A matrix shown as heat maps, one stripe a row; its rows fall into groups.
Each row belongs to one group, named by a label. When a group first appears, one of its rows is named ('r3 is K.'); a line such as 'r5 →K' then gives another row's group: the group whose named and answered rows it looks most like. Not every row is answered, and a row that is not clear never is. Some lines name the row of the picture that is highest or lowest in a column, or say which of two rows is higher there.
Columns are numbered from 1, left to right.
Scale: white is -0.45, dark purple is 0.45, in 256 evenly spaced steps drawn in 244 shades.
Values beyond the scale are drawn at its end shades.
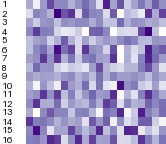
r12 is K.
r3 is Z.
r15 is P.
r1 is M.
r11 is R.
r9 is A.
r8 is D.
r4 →D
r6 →R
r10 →Z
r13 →M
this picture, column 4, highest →16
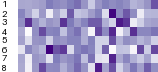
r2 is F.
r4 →M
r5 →Z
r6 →R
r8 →M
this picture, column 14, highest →2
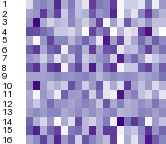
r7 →F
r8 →K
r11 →Z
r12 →M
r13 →K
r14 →F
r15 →K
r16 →R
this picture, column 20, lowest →4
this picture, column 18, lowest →14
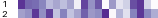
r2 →R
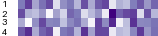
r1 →K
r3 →M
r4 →K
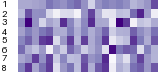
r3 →P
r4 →K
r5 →K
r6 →F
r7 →R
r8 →K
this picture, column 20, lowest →2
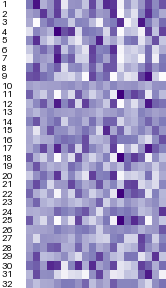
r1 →K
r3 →M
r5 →P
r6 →R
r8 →K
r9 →D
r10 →A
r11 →F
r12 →R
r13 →M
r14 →K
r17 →R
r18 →F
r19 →P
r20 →R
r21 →P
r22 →F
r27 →M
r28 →K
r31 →D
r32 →A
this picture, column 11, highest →5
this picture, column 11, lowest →3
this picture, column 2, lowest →3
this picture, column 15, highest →21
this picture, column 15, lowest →3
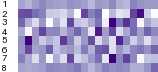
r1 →M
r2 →D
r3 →F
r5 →P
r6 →K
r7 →F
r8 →A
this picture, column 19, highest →4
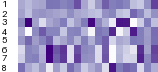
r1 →A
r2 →M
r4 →M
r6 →R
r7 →R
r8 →F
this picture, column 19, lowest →2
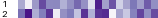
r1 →M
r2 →K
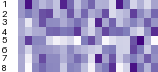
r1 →P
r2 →K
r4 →A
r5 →D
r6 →M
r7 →M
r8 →M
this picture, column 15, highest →1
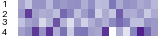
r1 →Z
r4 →R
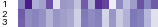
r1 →K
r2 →D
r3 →D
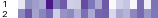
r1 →R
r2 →K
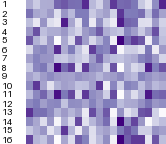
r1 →A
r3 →Z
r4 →P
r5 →F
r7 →D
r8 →R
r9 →M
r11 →R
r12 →K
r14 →F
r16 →F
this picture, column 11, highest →10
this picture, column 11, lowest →1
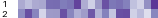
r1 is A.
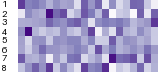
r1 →D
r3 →A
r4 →P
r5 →Z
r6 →M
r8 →R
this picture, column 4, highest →6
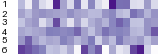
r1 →Z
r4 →A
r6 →D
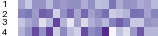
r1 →Z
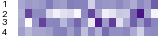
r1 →A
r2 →D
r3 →M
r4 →A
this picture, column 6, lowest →2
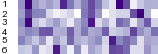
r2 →D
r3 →P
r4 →K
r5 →F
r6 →Z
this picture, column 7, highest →1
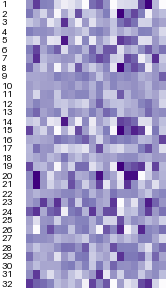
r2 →F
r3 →Z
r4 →D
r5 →Z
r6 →K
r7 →P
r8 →F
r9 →A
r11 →Z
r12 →D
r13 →K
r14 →Z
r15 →F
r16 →A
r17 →D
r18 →Z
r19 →F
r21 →P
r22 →A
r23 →R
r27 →D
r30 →A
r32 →D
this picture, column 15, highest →20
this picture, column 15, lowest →26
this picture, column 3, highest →23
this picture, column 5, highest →23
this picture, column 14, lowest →23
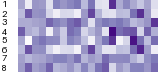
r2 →D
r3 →A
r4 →F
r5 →M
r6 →D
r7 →A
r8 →K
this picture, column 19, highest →4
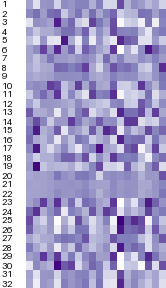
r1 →Z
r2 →K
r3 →R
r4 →A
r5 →Z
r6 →R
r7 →M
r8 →A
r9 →A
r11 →R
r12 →M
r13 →F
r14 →P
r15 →K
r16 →F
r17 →P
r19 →P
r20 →A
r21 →A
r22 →A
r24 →K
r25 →F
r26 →F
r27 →A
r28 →F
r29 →R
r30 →R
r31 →Z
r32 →Z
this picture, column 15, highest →14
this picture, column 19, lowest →3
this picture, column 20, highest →8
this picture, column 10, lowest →5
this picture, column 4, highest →10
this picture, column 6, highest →5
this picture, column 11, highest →17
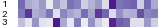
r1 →F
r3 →Z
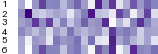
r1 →M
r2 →P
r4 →F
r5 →Z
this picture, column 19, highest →2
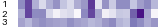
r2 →D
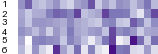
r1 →P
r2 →A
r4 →F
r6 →Z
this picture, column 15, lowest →5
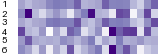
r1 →A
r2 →P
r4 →F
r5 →P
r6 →F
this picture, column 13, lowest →4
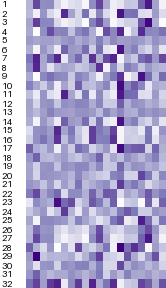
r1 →D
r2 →Z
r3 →D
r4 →M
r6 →Z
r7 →K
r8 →P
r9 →M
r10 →F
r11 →Z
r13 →M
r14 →Z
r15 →R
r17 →F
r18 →P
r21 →F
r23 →R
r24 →Z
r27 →D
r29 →P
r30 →Z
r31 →P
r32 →K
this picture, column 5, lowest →28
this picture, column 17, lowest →23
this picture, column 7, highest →23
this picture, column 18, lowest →28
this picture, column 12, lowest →8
